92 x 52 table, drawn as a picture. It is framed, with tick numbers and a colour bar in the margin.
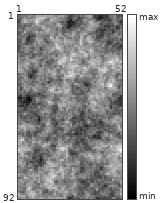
The histogram is bell-shaped. No seam splits the table. The halves do not mirror each other. No row or column stands out. The field is mottled with small blotches. There is no overall slope.
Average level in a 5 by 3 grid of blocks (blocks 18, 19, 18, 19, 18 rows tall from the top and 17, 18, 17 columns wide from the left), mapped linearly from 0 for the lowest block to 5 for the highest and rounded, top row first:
3 3 0 / 2 5 5 / 0 2 2 / 2 1 3 / 4 3 1
